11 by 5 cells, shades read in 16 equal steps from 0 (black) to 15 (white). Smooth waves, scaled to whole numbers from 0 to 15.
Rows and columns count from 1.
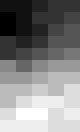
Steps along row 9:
up up same down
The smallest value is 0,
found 2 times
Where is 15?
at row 10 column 2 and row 10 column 3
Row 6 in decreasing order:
9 9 8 8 6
